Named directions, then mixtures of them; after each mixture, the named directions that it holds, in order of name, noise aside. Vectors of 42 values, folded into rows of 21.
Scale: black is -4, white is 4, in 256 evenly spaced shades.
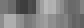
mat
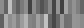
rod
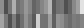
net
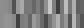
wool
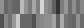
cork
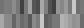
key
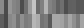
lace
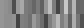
wool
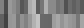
lace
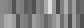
mat, wool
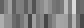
key, wool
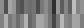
key, net, rod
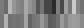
key, mat, rod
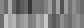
mat, rod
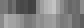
mat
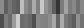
cork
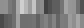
cork, mat, net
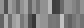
cork, net, rod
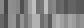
lace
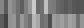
lace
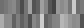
key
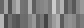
cork, rod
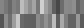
cork
